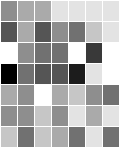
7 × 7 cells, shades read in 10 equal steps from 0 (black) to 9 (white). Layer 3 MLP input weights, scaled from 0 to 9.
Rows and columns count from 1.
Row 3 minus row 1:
4 -1 -2 -4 1 -6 1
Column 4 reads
8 5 4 3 6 5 6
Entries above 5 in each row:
6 3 3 2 4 4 4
